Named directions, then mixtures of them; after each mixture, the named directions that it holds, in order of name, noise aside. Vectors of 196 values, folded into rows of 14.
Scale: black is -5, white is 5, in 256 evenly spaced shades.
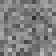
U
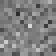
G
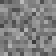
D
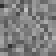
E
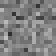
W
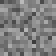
D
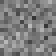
G, U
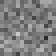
G, U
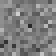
G, U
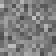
E, U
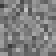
E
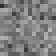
E, W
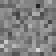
G, W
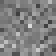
G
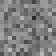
U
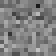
G, W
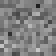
G, W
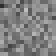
E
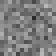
U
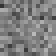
E, W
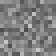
D, G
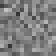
E, G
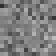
E, W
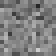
G, W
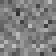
D, G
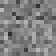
W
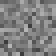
D, G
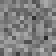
G, U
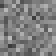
E, U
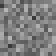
E, U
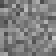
D, E
